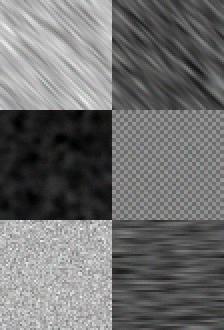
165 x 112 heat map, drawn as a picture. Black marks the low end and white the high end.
The table splits into 3 rows of 2 panels. Panel 1,1: high, slanting down to the right. Panel 1,2: low, slanting down to the right. Panel 2,1: very low, blotchy, faint in contrast. Panel 2,2: middling, checkered. Panel 3,1: high, fine-grained. Panel 3,2: low, streaked across.
